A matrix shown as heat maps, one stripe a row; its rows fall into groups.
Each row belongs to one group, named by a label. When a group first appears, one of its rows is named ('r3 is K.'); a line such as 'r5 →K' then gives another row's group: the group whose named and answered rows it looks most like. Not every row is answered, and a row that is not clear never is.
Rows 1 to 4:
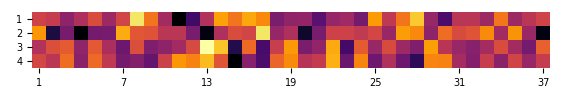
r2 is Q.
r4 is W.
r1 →Q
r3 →W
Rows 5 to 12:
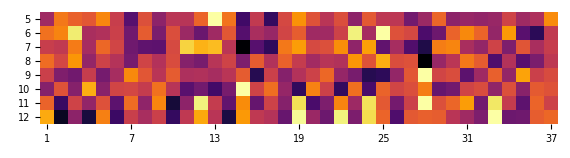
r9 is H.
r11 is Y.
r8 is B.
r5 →W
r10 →Q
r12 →Y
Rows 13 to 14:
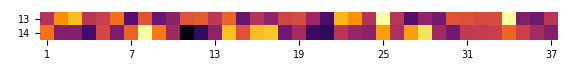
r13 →B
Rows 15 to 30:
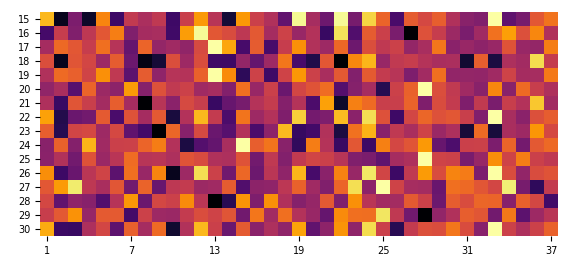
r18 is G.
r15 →Y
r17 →W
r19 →W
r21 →G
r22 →Y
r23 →G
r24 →Q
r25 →H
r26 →Y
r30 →Y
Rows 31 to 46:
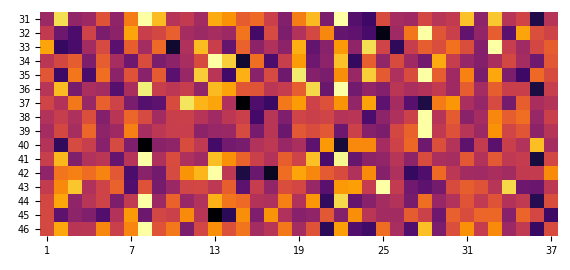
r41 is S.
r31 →S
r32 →H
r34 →W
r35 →Y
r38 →H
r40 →G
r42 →W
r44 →S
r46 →S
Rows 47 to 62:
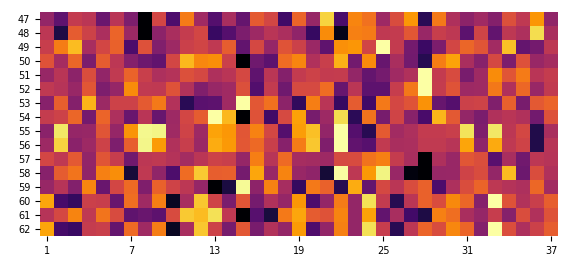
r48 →G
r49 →B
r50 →W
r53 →Q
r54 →W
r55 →S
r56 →S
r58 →B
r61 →W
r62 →Y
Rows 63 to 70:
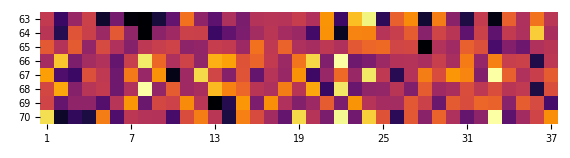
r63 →G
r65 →B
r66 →S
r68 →S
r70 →Y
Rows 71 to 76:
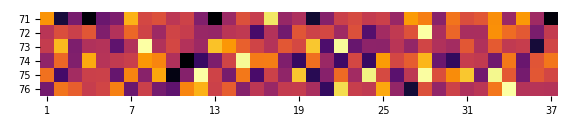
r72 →H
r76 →B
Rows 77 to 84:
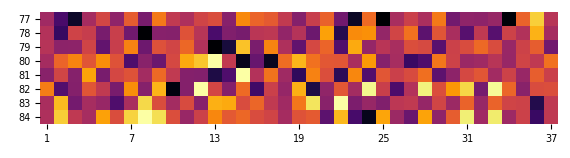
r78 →G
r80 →W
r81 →Q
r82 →Y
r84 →S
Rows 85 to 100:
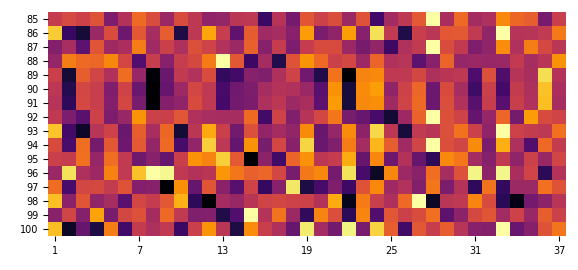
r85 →H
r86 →Y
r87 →H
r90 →G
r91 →G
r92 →H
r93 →Y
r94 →Y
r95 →W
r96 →S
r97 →G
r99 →Q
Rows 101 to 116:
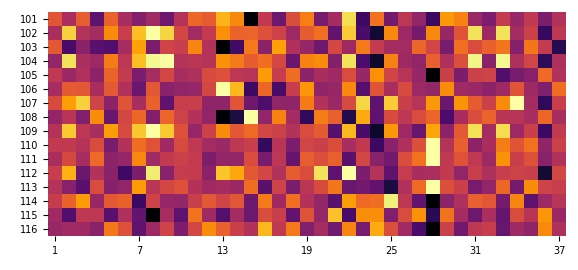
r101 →W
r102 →S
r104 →S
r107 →B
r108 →Q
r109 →S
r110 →H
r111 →H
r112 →S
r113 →H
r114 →B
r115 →G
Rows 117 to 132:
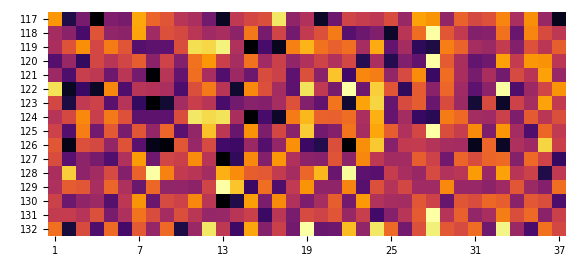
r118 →H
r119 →W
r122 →Y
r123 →G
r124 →W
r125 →Y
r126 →G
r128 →S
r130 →Q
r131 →H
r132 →Y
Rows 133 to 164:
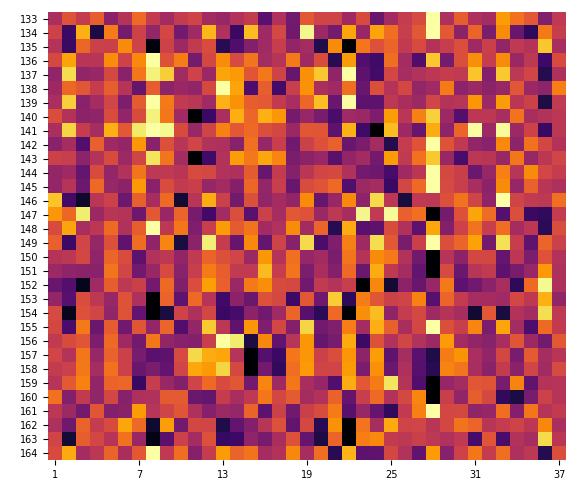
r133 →H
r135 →G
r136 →S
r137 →S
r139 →S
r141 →S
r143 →Q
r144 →H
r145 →H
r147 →B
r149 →Y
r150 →B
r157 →W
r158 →W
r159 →B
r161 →H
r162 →G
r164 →S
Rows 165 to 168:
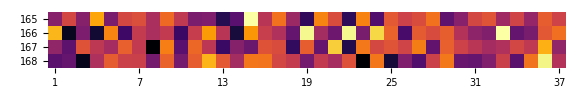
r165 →Q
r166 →Y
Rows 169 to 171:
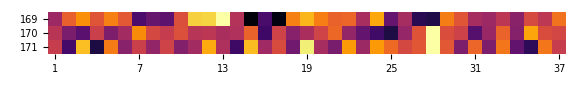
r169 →W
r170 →H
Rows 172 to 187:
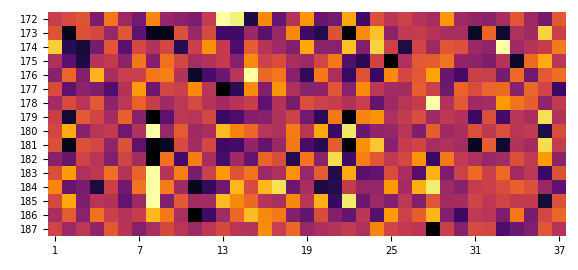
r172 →W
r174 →Y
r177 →Q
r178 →H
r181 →G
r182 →G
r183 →S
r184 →Q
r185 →S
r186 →Q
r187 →B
